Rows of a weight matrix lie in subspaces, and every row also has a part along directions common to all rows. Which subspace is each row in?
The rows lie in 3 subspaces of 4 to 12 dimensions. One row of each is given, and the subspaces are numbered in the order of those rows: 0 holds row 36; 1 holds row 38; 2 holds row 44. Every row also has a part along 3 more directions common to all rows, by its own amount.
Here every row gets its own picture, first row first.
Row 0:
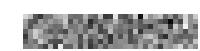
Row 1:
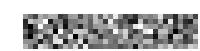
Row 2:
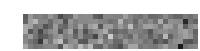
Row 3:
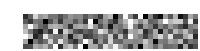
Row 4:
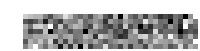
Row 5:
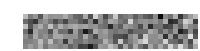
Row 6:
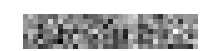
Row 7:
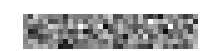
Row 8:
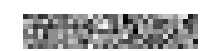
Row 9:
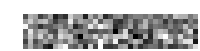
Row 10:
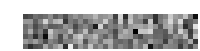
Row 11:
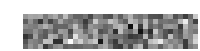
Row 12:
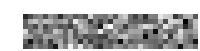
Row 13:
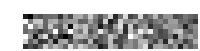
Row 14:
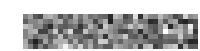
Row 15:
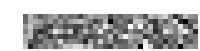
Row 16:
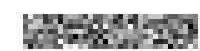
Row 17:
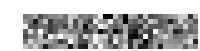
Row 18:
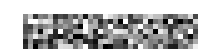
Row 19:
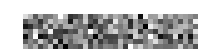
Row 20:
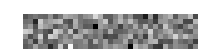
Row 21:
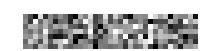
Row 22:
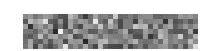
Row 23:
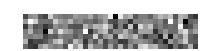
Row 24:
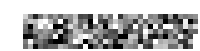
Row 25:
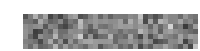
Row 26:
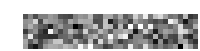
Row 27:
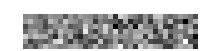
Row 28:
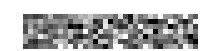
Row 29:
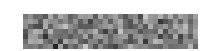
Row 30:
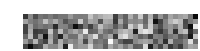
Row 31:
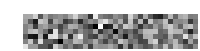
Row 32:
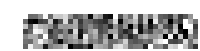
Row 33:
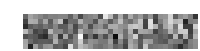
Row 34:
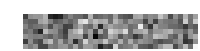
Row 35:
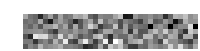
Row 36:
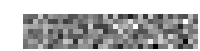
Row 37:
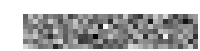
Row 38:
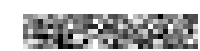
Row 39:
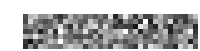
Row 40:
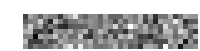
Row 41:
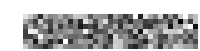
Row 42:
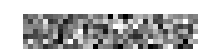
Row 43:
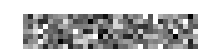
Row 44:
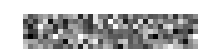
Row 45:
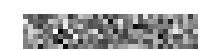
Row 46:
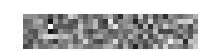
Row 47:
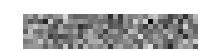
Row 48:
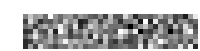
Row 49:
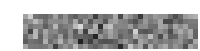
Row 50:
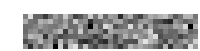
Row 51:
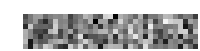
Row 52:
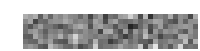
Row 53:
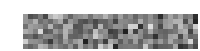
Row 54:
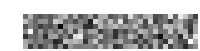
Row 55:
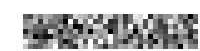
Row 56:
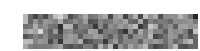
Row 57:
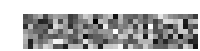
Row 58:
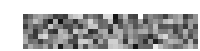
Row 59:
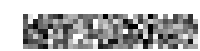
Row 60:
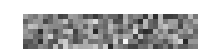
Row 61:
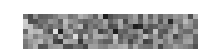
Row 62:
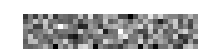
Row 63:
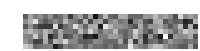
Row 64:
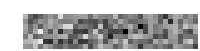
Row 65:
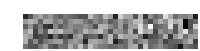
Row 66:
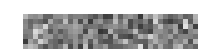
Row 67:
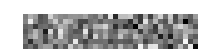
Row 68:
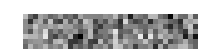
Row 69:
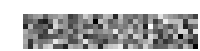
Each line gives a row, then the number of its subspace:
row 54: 1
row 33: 2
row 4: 1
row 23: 0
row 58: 1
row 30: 1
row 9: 2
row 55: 1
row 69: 2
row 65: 1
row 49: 1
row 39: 0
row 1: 2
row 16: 1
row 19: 2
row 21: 0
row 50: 1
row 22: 2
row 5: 1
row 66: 1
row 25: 0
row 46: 1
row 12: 1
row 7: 1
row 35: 1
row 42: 0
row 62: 0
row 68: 0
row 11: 0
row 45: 2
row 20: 1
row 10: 1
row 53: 0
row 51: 2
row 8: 2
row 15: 1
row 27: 0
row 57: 2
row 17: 2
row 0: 1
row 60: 1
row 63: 1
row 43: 1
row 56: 0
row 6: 2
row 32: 1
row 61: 2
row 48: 0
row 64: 0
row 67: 0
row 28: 1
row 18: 2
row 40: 1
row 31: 1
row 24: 2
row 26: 1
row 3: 2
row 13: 2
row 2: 1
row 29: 0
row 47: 1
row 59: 0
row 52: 0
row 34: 0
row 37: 1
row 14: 1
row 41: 1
